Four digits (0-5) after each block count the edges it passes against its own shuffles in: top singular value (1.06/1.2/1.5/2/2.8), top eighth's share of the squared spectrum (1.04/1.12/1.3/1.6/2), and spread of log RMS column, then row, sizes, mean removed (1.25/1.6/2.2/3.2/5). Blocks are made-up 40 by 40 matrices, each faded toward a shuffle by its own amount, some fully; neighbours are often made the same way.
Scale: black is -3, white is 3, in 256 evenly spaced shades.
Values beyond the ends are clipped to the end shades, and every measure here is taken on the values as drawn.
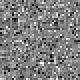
2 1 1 0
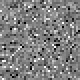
2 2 0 0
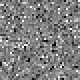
0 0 0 0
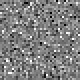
0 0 0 0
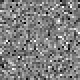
0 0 0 0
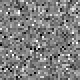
1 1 0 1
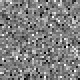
0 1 0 0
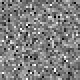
1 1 0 0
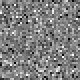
0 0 0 0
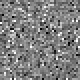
1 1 0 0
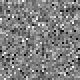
0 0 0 0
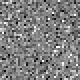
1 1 0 0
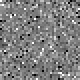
0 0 0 0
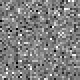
0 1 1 0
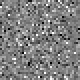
0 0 0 1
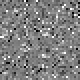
3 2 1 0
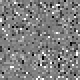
2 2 0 0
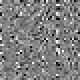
4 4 2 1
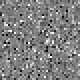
1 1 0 0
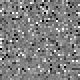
1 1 0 1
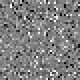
2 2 0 0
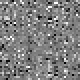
3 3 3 1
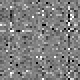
4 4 2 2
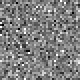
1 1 0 0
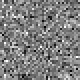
2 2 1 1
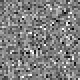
2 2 1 0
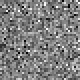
1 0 0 0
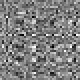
4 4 2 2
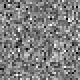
3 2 1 0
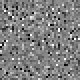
3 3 1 1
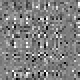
4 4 3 2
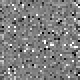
2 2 1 0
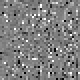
2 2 1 0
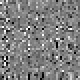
3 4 3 1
